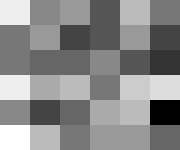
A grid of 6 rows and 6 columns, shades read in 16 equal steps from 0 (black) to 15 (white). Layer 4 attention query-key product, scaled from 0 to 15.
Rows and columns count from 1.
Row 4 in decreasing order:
14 13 12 11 10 7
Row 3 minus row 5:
-1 2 0 -2 -6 3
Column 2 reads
8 9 6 10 4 11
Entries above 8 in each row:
3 2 0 5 2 4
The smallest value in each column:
7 4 4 5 5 0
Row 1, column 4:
5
